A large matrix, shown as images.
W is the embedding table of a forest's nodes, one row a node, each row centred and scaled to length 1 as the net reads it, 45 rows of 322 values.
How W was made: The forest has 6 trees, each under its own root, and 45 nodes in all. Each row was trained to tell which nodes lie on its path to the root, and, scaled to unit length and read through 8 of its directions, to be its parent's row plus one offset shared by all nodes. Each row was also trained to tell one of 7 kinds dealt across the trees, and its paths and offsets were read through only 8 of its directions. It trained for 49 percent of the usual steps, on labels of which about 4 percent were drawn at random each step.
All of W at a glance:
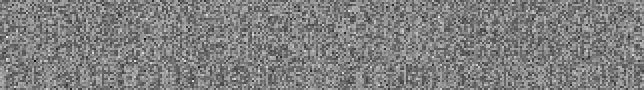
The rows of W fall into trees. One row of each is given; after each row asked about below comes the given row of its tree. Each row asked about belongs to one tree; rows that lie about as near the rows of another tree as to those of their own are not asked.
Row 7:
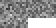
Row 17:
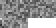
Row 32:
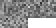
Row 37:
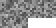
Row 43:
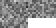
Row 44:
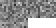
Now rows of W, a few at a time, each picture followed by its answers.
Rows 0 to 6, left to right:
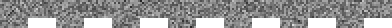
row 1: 43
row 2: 37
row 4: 43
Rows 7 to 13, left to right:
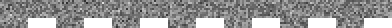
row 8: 37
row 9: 17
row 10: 17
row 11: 17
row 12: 43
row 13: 32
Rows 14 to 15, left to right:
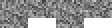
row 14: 17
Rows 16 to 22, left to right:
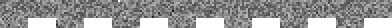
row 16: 43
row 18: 43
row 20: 17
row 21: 43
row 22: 32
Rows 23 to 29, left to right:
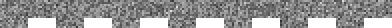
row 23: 17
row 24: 44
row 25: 17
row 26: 17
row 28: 43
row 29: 43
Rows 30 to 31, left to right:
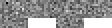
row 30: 37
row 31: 43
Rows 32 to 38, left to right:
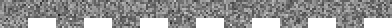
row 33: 37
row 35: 37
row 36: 32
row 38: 17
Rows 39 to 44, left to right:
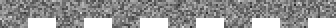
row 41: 37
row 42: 37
